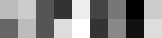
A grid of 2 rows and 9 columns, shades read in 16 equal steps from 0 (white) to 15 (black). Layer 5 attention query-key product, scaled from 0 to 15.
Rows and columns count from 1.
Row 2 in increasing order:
0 2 2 4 7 9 10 12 14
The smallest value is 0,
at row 2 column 5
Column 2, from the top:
3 4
